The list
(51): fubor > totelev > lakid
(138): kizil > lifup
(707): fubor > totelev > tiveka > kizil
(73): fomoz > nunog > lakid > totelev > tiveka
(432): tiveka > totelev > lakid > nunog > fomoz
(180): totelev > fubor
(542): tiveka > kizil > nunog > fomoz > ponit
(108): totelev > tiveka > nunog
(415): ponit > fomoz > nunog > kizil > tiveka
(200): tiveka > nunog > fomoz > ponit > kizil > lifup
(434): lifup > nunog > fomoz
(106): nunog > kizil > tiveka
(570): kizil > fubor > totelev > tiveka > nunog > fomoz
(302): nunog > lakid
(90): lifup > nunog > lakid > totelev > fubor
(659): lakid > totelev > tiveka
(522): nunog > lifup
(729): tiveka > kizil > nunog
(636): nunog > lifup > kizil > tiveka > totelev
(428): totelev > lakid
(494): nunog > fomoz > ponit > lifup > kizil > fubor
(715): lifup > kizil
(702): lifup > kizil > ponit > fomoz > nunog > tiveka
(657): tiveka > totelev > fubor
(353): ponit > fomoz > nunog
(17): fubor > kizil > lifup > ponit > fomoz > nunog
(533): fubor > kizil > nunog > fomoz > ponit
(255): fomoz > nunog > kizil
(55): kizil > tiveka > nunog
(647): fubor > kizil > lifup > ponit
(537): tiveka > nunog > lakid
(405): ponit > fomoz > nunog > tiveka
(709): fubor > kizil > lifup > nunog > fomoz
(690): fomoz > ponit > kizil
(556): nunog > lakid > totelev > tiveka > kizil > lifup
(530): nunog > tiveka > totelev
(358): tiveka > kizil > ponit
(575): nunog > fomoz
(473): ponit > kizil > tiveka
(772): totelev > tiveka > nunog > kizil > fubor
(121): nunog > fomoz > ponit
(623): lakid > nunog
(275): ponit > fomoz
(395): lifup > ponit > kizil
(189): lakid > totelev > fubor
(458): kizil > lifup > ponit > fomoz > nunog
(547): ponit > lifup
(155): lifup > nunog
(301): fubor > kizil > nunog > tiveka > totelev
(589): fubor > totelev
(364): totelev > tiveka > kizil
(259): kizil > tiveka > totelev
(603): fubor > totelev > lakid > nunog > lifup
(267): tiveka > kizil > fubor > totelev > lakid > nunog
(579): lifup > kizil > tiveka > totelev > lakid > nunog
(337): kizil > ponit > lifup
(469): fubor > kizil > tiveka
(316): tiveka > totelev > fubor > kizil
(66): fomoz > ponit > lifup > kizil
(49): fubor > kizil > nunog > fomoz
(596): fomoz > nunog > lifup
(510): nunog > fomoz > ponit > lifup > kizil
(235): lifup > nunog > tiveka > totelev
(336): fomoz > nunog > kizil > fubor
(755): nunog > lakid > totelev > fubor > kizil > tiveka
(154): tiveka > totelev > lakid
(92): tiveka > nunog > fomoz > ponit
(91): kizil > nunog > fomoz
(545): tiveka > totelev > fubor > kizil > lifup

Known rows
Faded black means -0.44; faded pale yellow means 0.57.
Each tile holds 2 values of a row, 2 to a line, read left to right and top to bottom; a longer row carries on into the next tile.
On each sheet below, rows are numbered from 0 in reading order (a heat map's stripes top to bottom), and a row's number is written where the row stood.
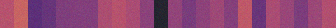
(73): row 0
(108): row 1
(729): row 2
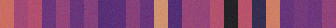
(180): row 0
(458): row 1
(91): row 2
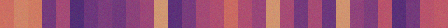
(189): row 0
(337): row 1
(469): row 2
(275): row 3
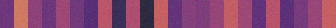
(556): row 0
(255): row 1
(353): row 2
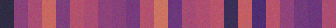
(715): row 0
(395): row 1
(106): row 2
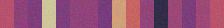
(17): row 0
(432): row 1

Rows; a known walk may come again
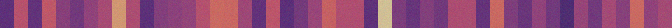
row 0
(55)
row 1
(92)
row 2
(353)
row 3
(533)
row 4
(570)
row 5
(434)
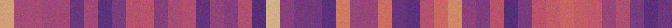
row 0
(707)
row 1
(90)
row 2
(49)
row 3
(473)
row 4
(275)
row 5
(603)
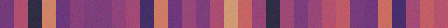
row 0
(336)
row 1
(494)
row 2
(432)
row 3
(66)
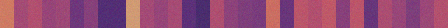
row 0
(589)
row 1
(623)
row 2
(702)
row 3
(729)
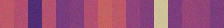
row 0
(542)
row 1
(17)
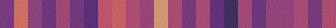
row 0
(556)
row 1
(469)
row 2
(636)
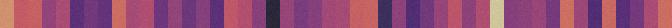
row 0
(51)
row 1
(180)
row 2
(108)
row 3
(428)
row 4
(647)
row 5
(415)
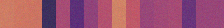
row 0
(659)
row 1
(267)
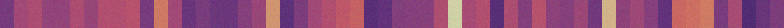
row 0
(579)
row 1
(301)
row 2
(337)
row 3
(73)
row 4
(657)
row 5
(709)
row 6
(189)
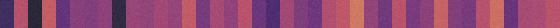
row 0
(255)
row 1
(155)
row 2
(530)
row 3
(537)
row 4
(395)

